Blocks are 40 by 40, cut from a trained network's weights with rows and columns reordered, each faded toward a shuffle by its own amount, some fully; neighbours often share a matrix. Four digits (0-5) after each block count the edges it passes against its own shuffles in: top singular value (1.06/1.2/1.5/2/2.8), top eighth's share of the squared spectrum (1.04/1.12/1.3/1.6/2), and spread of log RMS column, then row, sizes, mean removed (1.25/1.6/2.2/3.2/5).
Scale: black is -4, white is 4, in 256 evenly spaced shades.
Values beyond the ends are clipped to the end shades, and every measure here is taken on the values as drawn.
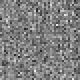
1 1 0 0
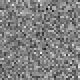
1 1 0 0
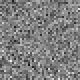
0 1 0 0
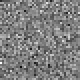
1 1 0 0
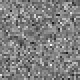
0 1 0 0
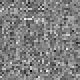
2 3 1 1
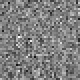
2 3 1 1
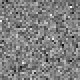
0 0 0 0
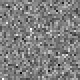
0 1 0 0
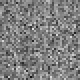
1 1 0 0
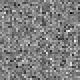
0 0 0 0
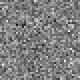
0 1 0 0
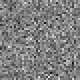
2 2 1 0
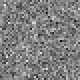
0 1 0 0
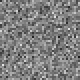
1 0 0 0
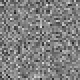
3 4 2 0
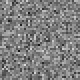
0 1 0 0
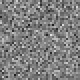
2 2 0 0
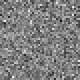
0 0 0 0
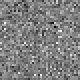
0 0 0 1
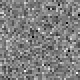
0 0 0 0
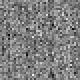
2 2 0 0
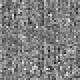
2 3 0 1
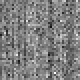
3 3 1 1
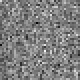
1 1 0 1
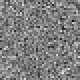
0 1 0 0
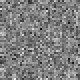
3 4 2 1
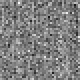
2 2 0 1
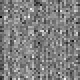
3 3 0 2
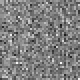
1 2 0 0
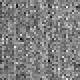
2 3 0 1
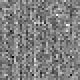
2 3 1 1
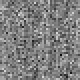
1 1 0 0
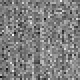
2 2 0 1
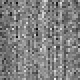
3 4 1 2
